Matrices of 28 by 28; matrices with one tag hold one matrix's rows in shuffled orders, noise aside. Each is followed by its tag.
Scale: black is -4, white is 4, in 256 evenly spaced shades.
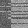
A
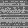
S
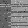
A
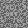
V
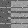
A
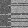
A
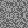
V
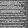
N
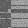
A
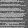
N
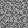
V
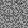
V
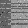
A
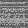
S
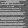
N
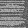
N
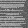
N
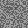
V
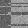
A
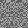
V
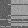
A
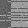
A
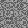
V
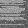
N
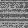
S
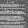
N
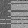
A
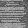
N
